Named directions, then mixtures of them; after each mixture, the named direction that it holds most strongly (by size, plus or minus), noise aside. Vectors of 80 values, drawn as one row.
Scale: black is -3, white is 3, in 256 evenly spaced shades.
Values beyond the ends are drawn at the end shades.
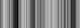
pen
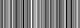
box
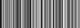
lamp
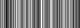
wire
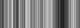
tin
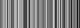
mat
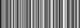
lamp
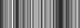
tin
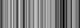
tin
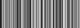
lamp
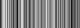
mat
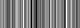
box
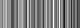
mat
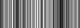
tin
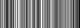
wire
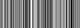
box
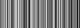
mat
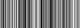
wire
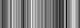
pen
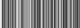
lamp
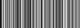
lamp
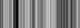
pen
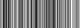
mat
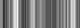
pen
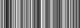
wire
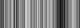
tin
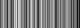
mat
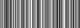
wire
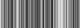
tin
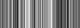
tin
